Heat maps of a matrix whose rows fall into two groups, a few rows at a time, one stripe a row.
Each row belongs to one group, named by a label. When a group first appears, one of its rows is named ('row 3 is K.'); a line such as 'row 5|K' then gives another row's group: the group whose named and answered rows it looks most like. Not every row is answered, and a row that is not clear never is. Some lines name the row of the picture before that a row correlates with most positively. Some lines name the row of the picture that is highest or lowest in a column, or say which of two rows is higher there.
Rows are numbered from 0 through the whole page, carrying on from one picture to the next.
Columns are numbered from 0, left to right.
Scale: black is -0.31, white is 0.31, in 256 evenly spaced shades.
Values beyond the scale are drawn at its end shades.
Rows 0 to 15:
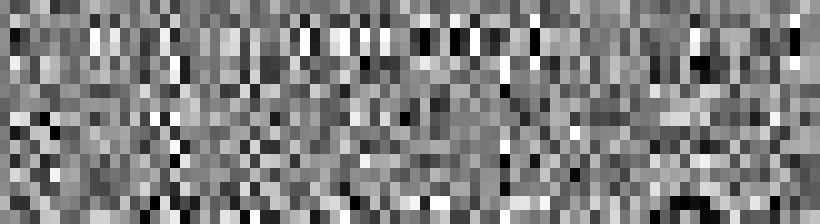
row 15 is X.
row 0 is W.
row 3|X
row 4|X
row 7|W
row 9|W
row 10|X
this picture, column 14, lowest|15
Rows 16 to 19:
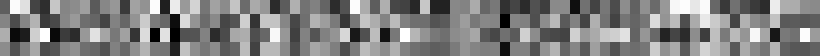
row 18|W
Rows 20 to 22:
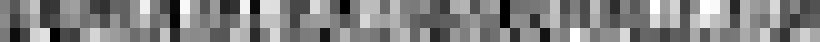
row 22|W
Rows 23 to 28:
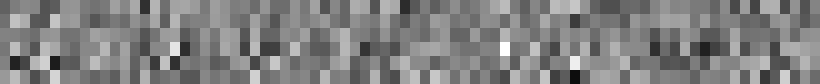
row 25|X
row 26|X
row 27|W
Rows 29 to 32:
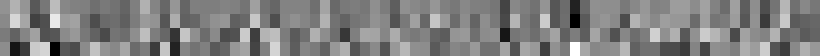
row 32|W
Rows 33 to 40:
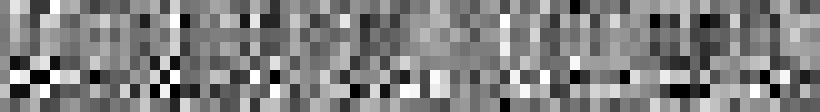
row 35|X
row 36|X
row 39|W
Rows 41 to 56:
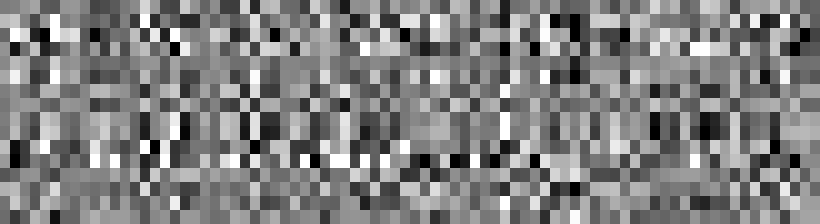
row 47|X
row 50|X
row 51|W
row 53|W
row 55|X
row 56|W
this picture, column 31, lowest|52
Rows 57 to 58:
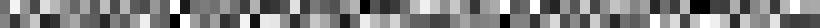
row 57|X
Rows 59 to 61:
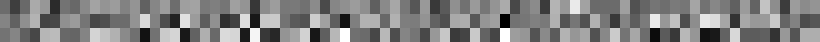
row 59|W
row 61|X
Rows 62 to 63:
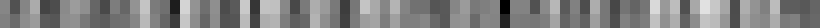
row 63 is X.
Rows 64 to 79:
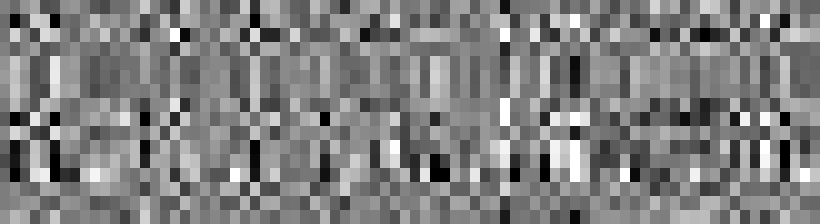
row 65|W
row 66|X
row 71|X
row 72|W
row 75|W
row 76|W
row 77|X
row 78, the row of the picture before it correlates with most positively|63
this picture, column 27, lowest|66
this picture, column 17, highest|66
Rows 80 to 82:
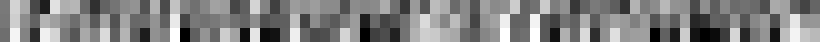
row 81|X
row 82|X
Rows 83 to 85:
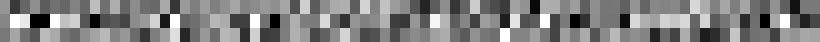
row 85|X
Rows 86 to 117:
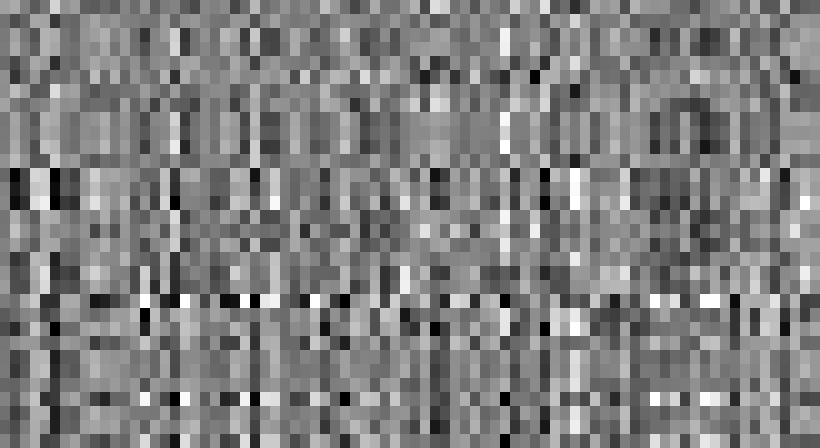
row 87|W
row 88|X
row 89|X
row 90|W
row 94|X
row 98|W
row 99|W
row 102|X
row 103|X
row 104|W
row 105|W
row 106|W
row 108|W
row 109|W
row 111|W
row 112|W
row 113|W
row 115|W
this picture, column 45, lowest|91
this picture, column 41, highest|93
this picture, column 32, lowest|109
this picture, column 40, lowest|108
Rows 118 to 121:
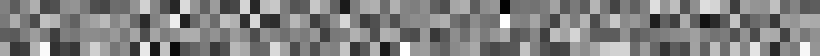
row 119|X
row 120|W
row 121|W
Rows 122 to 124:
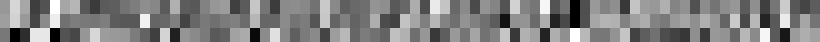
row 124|W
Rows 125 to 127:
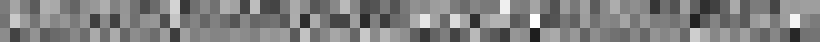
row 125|X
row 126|X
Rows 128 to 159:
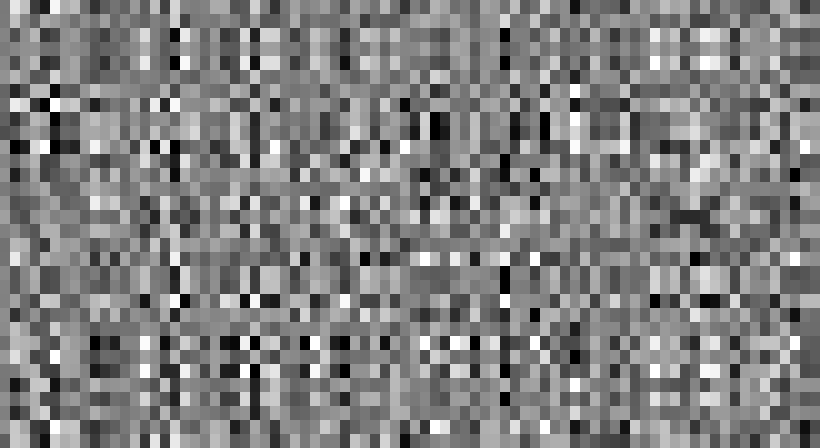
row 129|X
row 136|W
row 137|W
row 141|W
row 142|X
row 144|X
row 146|X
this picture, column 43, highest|158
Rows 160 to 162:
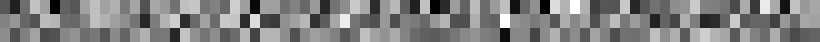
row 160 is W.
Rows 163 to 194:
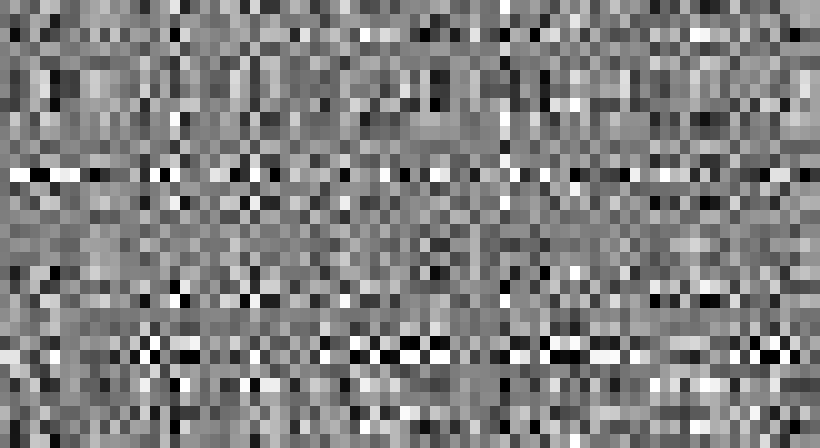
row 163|X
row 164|W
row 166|X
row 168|W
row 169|W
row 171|X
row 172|X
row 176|W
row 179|X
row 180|W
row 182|W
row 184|X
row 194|W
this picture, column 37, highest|188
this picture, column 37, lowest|187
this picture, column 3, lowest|175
